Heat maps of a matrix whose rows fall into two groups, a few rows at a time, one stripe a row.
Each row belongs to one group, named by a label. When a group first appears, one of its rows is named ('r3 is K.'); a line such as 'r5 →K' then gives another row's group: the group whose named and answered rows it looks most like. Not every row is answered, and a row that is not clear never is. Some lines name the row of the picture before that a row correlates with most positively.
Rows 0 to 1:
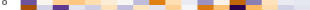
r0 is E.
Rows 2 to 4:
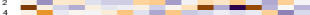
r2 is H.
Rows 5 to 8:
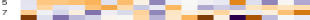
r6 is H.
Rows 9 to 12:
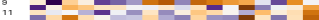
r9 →H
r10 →E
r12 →E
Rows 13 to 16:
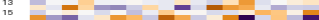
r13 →E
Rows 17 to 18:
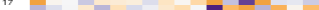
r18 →E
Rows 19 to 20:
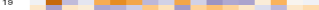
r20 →H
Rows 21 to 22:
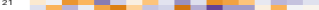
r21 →H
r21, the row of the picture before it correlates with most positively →20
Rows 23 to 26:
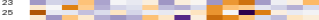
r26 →H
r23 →E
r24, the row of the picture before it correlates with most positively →21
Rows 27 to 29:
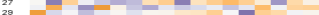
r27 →H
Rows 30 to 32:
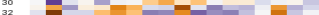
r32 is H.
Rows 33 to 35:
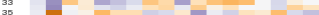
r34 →H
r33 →H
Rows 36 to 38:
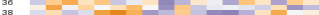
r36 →E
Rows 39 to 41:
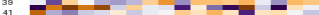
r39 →H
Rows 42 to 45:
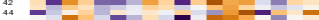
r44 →E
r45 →H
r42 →H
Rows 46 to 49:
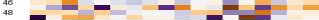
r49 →E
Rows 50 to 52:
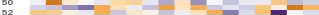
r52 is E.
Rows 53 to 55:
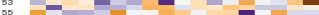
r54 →H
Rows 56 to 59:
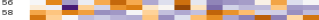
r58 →H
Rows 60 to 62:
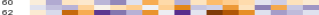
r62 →H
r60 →H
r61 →E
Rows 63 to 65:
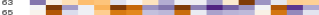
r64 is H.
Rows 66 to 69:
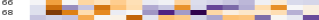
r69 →E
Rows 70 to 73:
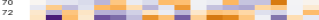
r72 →H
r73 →H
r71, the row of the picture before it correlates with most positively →67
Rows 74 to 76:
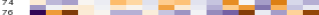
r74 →E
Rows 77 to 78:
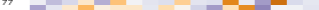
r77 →E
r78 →E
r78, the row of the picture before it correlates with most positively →75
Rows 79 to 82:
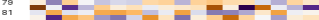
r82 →H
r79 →H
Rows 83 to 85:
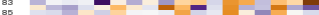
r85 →E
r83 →E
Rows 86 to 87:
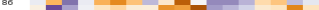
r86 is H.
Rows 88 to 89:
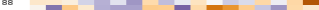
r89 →H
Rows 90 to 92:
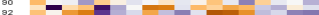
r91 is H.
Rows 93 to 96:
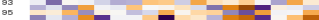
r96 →E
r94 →E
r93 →H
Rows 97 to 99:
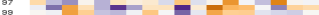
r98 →H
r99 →H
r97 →E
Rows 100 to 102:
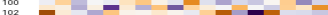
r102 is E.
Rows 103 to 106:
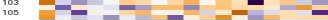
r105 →E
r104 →H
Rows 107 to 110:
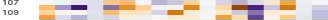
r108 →E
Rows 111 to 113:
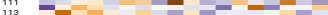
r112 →E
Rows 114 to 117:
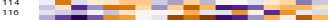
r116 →E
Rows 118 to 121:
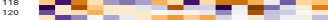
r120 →E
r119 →E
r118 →H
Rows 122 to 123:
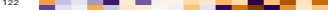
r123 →E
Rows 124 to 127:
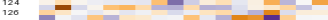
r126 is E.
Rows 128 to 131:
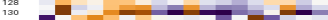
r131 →E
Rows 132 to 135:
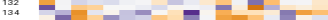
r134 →H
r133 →E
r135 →H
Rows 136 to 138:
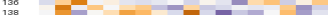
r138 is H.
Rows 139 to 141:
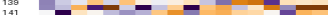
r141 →H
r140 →H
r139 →E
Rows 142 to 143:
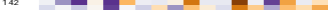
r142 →E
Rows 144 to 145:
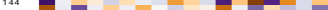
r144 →E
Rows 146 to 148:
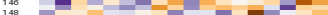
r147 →H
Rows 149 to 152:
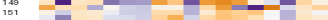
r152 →H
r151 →H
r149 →H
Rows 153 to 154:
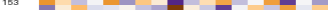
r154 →E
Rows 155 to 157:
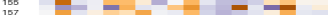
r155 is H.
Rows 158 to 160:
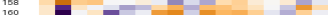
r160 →H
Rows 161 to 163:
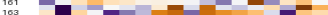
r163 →H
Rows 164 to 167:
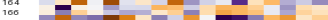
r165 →H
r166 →H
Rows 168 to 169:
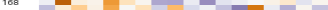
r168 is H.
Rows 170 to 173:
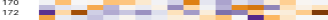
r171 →E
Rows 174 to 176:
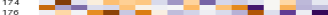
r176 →E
